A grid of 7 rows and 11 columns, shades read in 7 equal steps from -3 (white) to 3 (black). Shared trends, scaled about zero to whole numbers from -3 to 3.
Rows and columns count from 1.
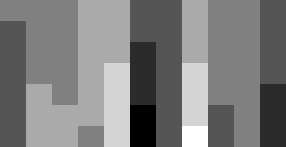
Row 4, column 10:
0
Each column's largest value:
1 0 0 0 -1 3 1 -1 1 0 2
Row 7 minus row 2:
0 -1 -1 1 -1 2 0 -2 1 0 1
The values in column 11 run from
1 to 2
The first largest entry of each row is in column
6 1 6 6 6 6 6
